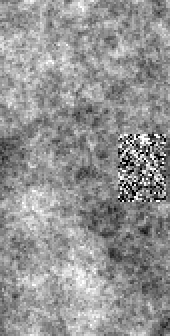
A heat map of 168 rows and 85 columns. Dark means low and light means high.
The halves do not mirror each other. No regular stripes run through it. The texture is blotchy. An odd patch, rougher than its surroundings, sits in the middle right. The middle right is the roughest part.
